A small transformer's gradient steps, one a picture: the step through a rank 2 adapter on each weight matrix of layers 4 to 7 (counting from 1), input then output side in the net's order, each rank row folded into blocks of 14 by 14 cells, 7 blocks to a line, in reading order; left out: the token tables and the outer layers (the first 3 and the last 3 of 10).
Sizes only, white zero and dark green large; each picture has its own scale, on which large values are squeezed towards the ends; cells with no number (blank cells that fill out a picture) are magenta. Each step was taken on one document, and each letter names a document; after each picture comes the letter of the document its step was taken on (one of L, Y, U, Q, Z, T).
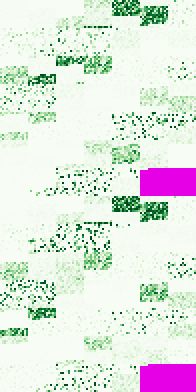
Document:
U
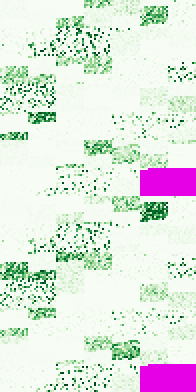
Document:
U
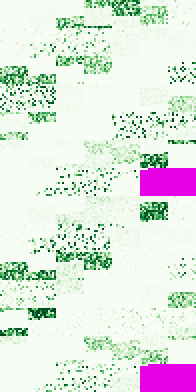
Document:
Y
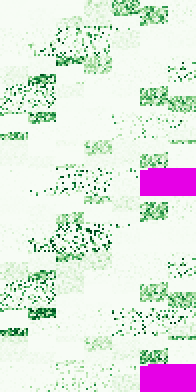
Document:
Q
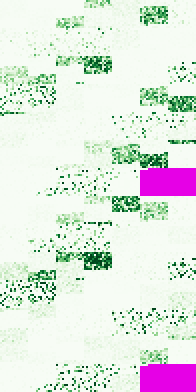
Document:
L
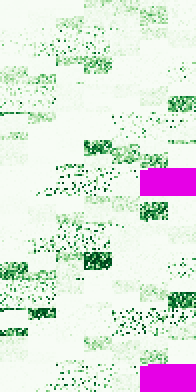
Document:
Y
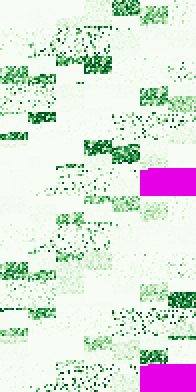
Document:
U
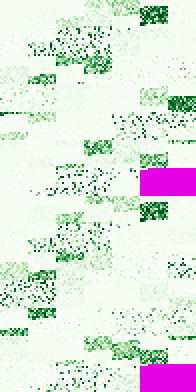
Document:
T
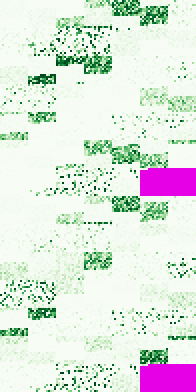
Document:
U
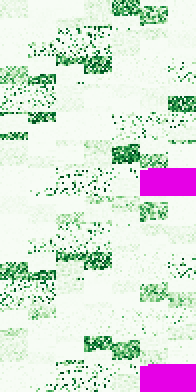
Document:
T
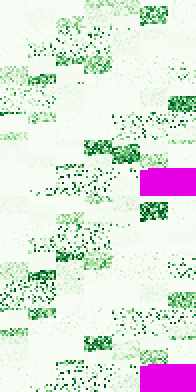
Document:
T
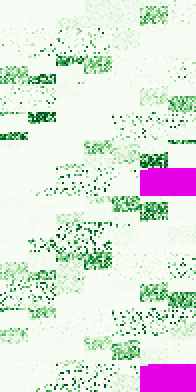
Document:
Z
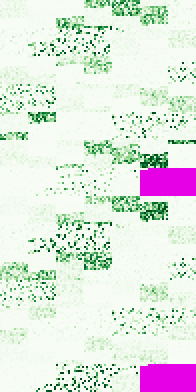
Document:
Y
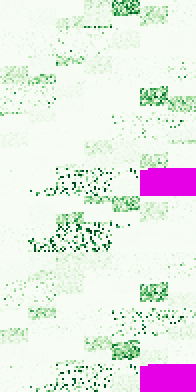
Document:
Q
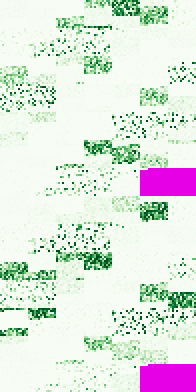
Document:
Y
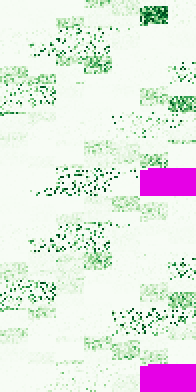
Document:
L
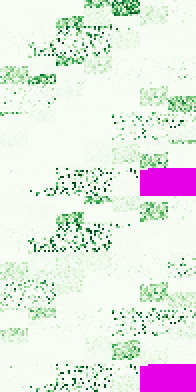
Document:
Q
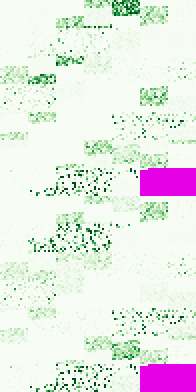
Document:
Q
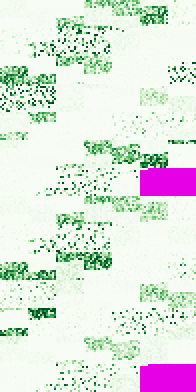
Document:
Y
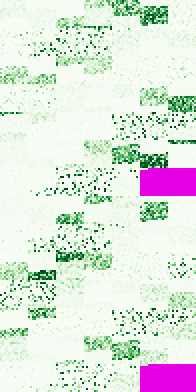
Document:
Z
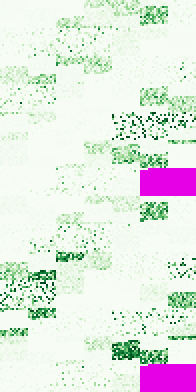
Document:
Z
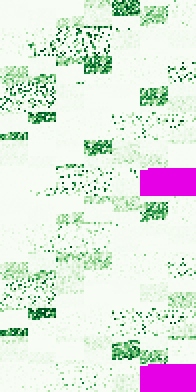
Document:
U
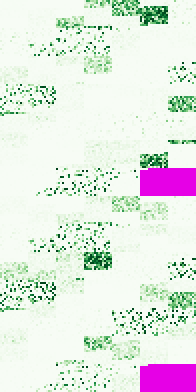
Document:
L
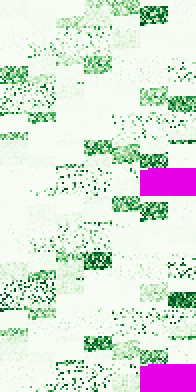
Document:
T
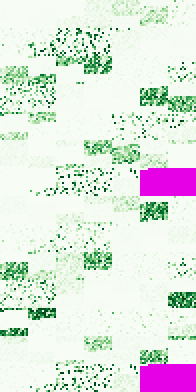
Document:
U
